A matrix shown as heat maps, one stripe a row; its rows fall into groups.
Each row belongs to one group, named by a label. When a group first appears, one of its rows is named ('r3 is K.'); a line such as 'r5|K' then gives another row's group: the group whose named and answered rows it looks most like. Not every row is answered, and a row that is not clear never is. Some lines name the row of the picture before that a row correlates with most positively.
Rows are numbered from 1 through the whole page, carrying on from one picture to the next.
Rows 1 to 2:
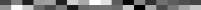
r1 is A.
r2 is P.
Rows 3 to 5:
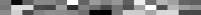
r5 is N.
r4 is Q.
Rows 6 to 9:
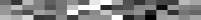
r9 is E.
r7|A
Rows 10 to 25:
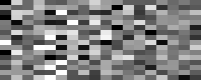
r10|A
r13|A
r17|A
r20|A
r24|Q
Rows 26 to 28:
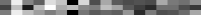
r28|P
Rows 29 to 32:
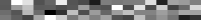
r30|E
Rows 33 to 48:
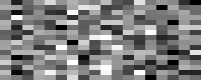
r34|A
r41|P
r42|Q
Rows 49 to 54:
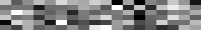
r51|P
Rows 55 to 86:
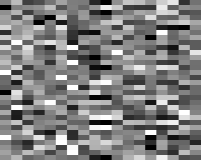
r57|N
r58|Q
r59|E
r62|E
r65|E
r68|N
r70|Q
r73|A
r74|N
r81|Q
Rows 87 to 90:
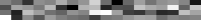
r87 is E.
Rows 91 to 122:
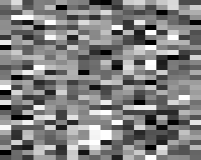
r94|P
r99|E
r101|N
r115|E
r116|A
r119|A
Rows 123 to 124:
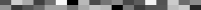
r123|Q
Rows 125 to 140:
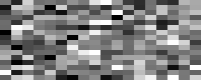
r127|E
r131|A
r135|A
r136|Q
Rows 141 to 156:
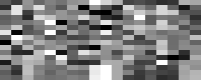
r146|N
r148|P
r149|A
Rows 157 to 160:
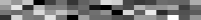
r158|N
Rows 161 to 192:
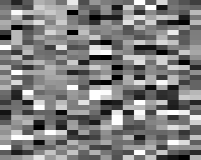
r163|P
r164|N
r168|A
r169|N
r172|N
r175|P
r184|E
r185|E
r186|E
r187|P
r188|P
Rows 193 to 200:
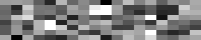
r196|Q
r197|A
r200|Q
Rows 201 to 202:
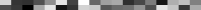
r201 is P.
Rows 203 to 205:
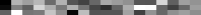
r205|P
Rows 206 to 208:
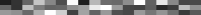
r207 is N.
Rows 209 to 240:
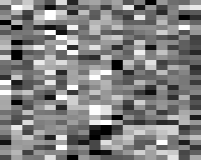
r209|E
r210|P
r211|P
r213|A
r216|Q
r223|A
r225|A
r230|A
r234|N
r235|N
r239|N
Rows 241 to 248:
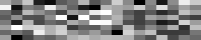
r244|Q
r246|P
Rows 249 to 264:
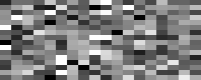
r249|A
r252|P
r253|Q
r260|Q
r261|Q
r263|Q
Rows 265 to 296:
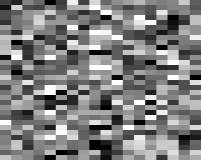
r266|A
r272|E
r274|A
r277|E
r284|Q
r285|E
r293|N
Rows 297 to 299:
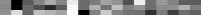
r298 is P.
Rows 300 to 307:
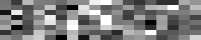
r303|A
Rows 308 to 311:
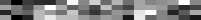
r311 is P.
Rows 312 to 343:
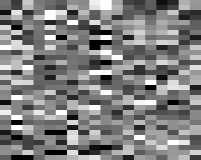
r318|N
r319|A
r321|P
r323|E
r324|N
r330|A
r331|P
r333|A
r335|P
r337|P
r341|N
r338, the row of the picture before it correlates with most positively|308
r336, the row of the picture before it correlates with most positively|308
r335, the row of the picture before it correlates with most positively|309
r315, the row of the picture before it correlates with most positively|309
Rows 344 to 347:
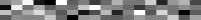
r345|A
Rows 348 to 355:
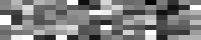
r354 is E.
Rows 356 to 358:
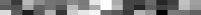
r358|A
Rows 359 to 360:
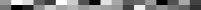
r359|Q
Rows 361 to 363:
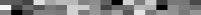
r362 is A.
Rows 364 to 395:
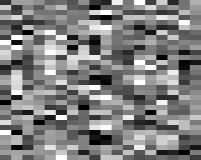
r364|E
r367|N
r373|P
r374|P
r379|N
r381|A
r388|E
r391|N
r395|Q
